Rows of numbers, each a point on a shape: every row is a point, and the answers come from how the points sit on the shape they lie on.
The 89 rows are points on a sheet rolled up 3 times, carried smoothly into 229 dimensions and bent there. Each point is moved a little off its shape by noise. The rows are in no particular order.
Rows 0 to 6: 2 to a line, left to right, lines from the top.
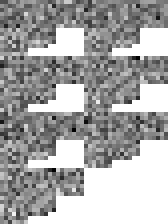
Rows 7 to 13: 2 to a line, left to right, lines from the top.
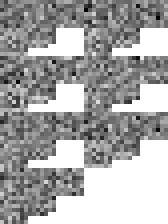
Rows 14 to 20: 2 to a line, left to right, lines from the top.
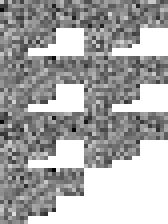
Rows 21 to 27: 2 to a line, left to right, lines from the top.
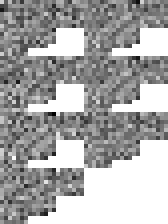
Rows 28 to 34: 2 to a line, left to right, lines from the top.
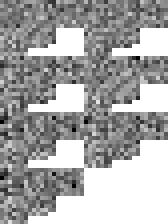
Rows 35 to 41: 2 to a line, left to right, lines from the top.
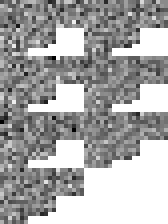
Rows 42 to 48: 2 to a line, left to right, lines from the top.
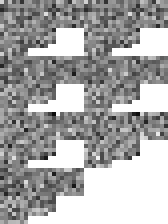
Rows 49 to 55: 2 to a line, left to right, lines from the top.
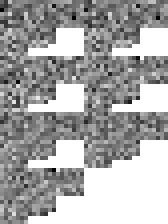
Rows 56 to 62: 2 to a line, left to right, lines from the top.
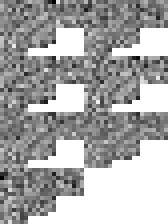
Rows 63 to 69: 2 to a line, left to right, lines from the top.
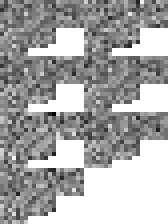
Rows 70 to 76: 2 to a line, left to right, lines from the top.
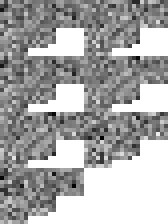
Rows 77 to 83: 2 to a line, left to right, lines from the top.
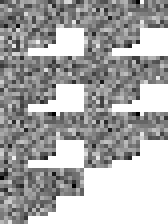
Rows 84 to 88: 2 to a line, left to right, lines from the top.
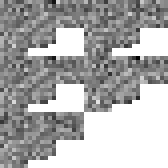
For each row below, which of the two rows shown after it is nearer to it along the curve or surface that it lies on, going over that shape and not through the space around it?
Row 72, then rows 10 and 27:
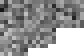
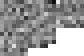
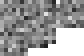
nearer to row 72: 10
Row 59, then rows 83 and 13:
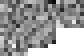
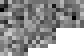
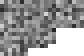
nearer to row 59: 13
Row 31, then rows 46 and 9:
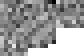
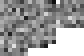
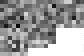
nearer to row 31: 46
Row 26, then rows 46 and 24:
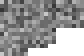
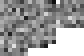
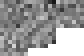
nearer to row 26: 24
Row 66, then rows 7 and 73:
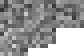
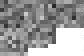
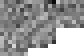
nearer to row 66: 73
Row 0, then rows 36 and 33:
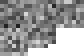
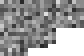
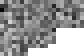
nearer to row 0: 33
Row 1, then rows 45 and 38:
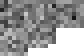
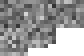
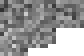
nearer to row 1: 45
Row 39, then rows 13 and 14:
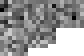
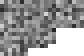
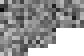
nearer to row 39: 14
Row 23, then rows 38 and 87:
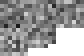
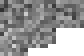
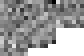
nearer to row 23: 87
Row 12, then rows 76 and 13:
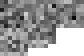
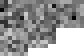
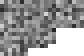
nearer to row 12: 76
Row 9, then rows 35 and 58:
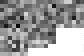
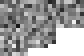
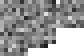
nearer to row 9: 35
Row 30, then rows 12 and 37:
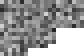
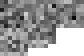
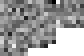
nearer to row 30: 37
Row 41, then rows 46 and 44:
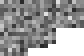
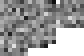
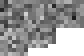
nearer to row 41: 46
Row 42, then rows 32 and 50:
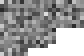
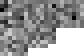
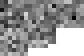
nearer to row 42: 32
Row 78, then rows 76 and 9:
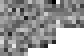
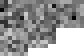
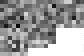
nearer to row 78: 9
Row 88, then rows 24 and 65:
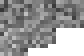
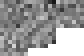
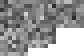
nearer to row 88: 24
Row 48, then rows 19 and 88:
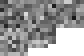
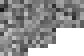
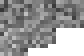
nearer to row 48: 19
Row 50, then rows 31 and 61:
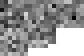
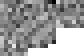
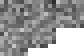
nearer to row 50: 31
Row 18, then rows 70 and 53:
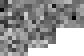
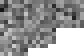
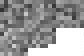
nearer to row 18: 70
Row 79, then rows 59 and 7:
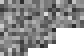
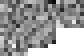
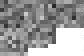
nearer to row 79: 59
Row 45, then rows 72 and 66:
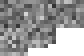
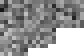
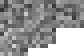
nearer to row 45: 72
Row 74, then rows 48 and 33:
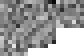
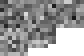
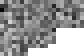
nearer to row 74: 48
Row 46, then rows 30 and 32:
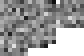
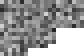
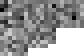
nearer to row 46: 30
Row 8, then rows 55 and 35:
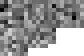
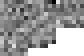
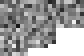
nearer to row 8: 55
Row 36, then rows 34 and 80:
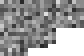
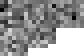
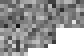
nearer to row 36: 34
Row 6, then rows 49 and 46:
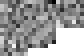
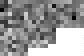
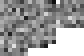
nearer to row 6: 46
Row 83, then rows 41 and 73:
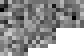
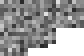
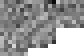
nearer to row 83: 41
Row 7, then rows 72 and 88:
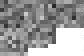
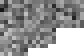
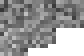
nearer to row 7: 72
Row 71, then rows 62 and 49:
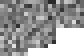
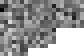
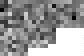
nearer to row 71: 49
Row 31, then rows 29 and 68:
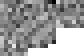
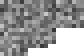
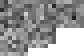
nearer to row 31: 29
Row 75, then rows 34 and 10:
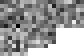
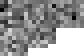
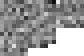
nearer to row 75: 34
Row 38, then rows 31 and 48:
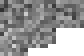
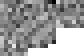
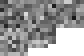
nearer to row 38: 31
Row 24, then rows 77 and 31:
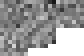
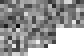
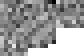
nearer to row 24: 31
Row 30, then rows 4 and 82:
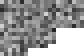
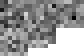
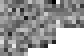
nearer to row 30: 82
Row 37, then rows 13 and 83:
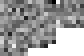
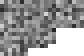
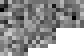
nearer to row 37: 13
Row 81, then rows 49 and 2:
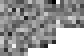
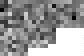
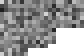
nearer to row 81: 2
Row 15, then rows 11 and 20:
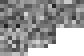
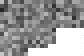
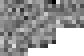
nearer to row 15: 20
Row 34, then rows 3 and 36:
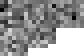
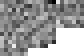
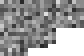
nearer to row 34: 36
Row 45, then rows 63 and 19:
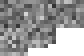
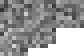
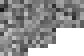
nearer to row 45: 19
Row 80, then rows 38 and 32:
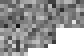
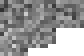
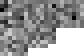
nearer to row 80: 32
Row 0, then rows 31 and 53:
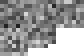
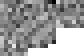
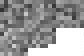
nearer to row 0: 31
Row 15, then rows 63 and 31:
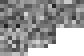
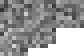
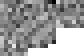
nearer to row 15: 31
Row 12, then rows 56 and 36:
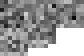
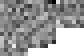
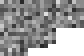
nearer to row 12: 56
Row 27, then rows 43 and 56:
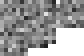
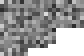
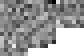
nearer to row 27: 43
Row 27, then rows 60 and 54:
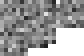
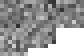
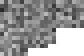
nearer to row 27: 54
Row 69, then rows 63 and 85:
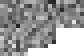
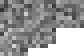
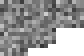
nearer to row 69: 85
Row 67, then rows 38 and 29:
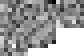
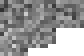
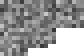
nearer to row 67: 29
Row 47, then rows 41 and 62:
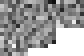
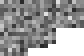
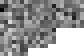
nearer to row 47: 41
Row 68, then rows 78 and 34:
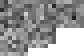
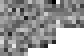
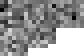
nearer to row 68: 34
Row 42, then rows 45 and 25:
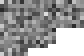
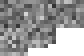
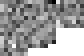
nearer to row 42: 25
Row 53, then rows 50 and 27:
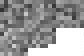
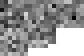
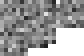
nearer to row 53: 50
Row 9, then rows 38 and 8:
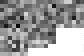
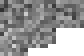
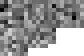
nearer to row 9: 8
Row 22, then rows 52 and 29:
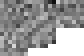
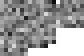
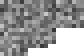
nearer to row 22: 29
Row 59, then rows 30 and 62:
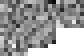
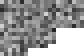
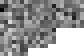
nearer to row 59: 30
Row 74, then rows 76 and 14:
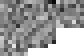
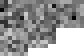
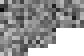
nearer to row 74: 76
